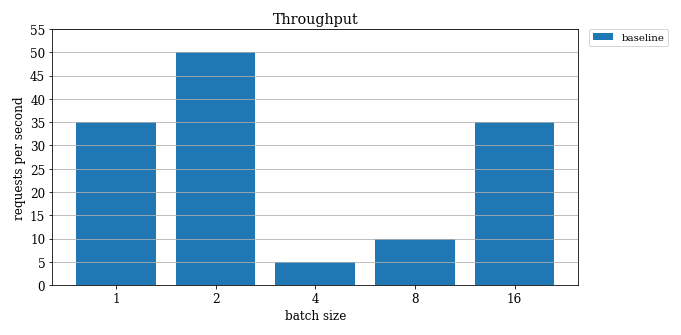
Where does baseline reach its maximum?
2
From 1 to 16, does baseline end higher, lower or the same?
the same
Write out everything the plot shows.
Title: Throughput
x-axis: batch size, ticks 1 2 4 8 16
y-axis: requests per second, ticks 0 5 10 15 20 25 30 35 40 45 50 55
Legend: baseline
Values:
baseline: 35 50 5 10 35
